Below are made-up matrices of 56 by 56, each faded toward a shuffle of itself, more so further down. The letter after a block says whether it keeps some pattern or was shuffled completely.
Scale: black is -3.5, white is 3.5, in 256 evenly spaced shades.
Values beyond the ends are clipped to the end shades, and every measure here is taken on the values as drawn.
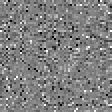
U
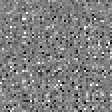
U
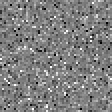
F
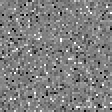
F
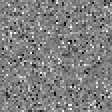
F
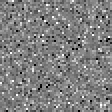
F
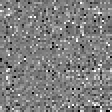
U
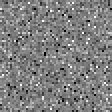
F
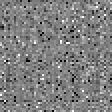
U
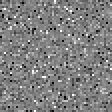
F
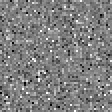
F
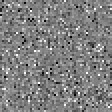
F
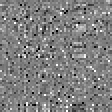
U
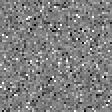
F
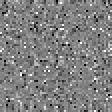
U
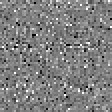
U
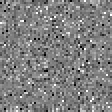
U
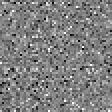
U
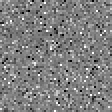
F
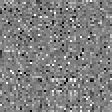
U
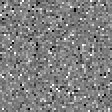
F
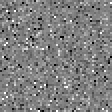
F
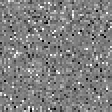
U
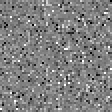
F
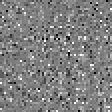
U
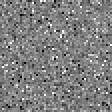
F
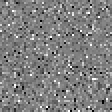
U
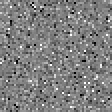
F
